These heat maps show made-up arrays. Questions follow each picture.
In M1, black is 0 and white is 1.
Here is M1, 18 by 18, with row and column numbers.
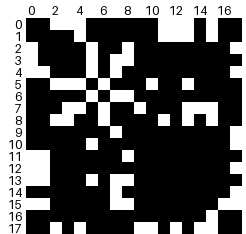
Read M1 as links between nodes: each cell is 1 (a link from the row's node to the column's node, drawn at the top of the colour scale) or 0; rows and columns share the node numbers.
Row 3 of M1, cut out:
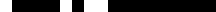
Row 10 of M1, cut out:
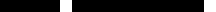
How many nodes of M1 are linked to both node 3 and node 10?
1
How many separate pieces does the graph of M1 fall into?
1
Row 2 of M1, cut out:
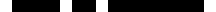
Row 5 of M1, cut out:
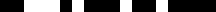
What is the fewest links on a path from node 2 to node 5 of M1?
1
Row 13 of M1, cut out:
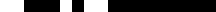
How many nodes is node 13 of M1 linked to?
5
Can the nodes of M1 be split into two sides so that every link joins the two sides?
yes
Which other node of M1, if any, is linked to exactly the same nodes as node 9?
node 14
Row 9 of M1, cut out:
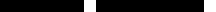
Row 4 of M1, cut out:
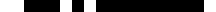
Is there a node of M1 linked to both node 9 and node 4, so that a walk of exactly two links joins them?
yes
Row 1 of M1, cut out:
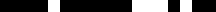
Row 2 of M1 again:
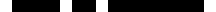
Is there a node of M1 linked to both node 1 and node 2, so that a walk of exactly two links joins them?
no
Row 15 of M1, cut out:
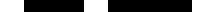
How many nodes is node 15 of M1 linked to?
6
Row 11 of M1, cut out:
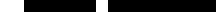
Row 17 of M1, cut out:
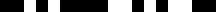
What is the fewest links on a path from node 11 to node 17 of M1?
3
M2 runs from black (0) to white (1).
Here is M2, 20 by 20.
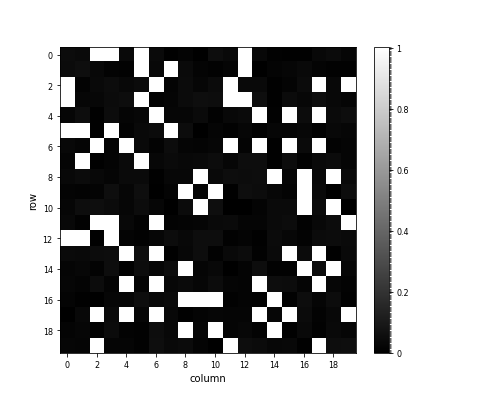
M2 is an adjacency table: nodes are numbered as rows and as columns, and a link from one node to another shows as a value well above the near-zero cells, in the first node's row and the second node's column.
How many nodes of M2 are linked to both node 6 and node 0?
1
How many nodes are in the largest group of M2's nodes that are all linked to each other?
5
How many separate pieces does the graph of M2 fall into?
2
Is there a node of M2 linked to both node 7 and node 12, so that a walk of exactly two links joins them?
yes
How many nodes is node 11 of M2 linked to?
4
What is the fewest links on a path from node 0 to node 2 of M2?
1
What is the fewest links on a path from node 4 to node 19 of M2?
2
